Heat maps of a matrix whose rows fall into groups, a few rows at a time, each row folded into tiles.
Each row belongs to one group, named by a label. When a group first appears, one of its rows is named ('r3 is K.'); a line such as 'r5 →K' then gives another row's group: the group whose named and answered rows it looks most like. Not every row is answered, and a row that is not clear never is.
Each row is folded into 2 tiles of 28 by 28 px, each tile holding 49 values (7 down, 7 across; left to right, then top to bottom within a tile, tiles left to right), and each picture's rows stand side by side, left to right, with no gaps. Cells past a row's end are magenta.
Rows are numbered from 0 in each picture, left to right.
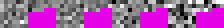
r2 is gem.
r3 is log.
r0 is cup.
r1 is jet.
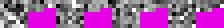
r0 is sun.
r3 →jet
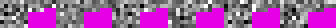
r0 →jet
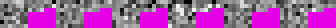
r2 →log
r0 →jet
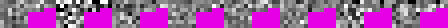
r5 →cup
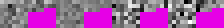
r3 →cup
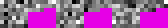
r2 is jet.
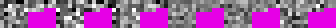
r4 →jet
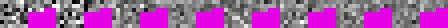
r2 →sun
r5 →cup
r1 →cup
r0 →jet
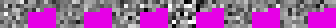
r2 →sun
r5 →log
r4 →jet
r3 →cup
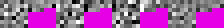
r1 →cup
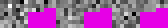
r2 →gem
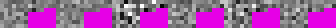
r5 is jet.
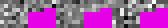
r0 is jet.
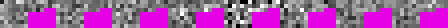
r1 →jet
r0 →gem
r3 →gem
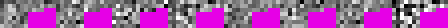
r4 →gem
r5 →log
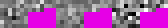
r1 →gem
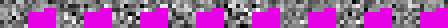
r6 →cup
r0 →gem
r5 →cup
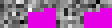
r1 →log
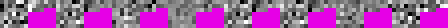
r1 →cup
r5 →cup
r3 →log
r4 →cup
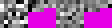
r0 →cup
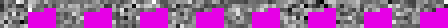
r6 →jet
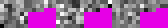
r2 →sun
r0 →gem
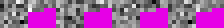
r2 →log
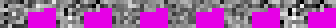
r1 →log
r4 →log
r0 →gem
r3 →jet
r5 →log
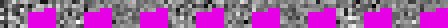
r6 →log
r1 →cup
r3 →log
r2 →jet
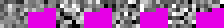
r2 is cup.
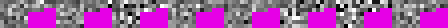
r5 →log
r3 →sun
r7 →sun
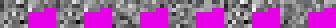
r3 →gem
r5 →gem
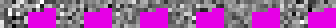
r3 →sun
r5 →cup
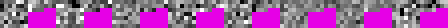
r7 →log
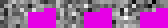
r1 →sun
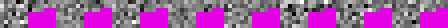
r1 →log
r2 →cup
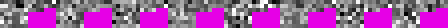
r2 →jet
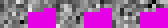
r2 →log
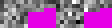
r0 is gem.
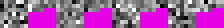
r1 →cup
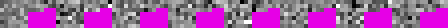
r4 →cup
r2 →sun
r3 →log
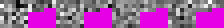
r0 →jet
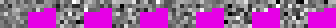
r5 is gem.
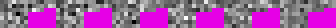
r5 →sun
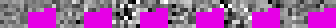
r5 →log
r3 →jet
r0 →jet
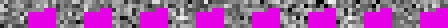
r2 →sun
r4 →log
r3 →log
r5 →log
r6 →log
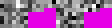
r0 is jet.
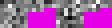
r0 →gem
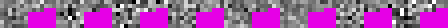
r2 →gem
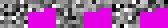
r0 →jet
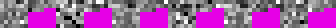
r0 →cup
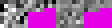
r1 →cup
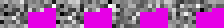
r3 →sun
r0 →jet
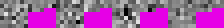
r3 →log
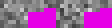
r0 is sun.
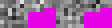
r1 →log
